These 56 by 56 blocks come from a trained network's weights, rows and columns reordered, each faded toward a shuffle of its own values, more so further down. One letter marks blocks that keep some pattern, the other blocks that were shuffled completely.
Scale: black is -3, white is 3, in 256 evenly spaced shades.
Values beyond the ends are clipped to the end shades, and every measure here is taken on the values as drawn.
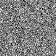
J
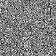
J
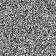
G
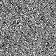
G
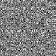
J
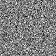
J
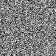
J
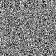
J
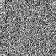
J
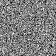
G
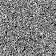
G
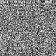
J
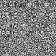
J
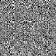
J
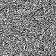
J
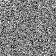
G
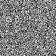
J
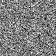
G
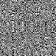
J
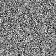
J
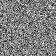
G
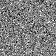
G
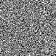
J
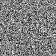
G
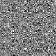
J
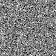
G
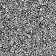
G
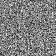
G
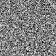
J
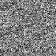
J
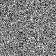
J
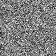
G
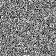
G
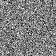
G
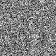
J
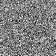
J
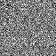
J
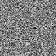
J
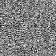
J
